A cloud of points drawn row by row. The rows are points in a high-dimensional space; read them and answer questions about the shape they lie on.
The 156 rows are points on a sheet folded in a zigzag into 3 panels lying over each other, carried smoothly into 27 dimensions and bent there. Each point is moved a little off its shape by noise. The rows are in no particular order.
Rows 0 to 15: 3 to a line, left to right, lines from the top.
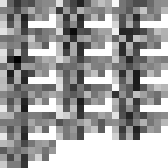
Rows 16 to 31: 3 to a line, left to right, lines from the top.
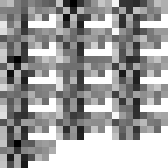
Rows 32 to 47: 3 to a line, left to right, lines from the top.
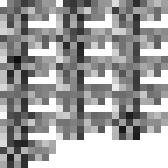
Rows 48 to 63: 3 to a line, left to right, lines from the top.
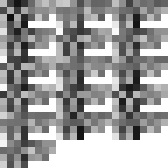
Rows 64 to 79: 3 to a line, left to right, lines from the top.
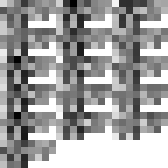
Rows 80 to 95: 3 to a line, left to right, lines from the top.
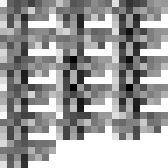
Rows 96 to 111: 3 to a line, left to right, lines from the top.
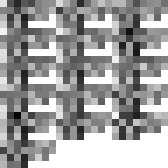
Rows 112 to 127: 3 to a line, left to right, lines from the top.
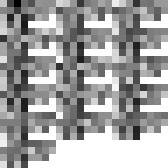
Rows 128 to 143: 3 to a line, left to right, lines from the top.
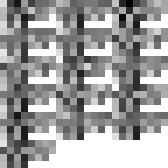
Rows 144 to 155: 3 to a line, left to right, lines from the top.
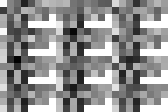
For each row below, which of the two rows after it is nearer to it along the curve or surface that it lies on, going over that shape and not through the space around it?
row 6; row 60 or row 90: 90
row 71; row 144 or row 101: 144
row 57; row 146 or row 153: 146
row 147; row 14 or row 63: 63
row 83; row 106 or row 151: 151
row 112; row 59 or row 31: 31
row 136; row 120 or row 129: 129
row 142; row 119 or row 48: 48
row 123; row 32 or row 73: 32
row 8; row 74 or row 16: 16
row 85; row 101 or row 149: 101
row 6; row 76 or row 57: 76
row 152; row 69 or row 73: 73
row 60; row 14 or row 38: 14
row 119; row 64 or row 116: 64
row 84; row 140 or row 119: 119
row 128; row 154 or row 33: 154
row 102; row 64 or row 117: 117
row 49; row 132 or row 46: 132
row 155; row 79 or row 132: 132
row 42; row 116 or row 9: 116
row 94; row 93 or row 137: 93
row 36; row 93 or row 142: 142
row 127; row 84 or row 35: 84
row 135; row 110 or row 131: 110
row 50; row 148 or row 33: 148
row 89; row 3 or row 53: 53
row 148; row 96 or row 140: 96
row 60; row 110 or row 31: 31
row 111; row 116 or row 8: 8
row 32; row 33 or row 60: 33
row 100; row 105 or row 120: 120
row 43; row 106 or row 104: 104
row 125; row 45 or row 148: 45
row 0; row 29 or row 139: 29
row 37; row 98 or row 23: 23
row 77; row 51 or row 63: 63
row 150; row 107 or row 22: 22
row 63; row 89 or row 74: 89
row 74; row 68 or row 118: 118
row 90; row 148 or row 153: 148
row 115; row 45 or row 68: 45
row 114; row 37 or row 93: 37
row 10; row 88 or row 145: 88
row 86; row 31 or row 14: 31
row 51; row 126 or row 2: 126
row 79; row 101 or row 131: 101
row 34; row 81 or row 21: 21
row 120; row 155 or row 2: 2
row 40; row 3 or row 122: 122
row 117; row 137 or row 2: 137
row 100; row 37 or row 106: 37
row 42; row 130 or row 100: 100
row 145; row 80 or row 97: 97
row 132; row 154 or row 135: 154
